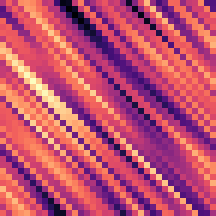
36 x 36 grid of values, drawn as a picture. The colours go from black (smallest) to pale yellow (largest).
Grain: diagonal, down to the right. Ninth with the highest average: middle left. Odd rows or columns: none.
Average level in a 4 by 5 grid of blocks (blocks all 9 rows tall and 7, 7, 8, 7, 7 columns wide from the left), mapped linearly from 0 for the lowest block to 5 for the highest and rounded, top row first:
3 1 0 2 2 / 5 4 1 1 4 / 4 4 2 0 2 / 3 2 1 1 1
